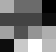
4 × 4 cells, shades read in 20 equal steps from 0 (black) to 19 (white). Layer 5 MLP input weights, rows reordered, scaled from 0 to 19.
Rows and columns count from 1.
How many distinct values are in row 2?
2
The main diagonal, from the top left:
13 5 11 14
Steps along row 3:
down up up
